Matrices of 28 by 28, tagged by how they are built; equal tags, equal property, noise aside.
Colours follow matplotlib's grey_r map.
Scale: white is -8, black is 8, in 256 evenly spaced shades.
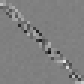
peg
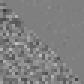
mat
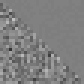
mat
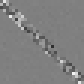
peg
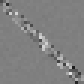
peg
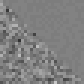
mat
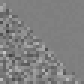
mat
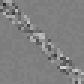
peg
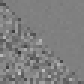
mat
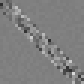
peg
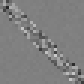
peg
